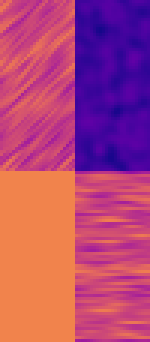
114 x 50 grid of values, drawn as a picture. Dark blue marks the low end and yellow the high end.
It is made of 2 by 2 panels. Panel 1,1: middling, slanting up to the right. Panel 1,2: very low, blotchy, faint in contrast. Panel 2,1: high, flat. Panel 2,2: middling, streaked across.
